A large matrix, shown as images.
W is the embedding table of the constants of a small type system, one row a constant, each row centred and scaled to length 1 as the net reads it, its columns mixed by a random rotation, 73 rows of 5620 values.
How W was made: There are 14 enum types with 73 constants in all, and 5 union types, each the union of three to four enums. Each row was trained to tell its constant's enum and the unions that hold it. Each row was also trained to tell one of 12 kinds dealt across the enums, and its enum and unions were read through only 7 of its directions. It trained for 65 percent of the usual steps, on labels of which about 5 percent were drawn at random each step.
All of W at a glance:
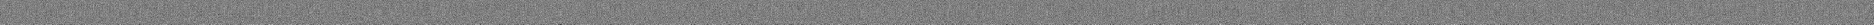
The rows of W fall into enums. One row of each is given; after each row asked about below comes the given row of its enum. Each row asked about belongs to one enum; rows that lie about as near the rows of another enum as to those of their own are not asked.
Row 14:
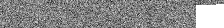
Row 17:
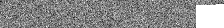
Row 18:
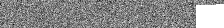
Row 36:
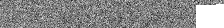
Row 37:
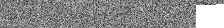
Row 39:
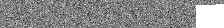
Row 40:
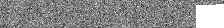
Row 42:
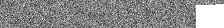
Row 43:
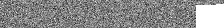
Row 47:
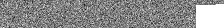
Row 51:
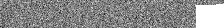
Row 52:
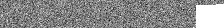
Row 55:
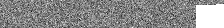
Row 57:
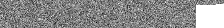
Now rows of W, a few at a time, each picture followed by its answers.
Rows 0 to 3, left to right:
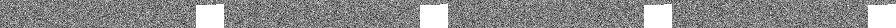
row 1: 57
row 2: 52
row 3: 42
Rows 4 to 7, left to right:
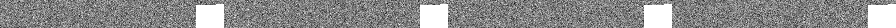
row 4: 37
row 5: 55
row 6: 43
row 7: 37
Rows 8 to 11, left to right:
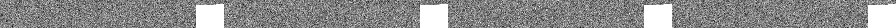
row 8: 18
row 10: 47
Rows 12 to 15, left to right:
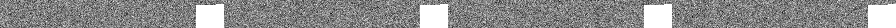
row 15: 57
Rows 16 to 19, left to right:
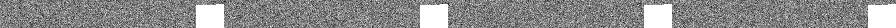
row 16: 17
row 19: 42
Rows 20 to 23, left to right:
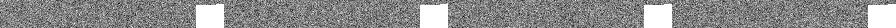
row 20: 55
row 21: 57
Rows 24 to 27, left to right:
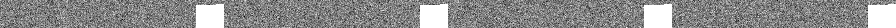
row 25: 37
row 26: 18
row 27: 43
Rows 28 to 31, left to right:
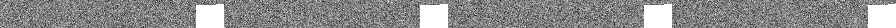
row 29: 42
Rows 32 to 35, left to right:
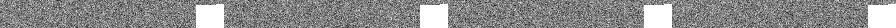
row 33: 57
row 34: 39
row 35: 36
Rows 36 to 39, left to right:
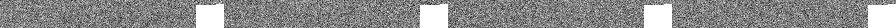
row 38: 43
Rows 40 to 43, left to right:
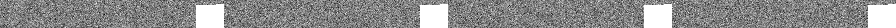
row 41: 43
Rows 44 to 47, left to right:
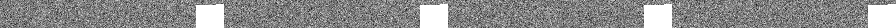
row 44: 52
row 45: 57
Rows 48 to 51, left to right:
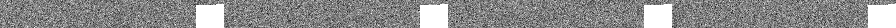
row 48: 55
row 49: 43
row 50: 47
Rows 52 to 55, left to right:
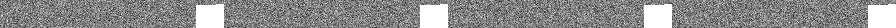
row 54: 14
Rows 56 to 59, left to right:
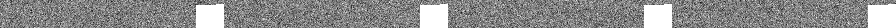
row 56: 37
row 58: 39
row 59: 14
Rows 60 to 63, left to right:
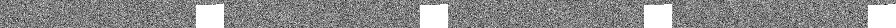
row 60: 42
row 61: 55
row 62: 17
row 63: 52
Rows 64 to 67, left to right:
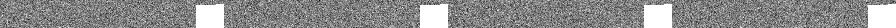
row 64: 47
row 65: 37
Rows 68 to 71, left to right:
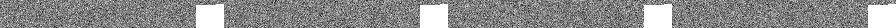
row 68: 47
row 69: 14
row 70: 39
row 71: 55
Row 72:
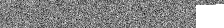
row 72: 18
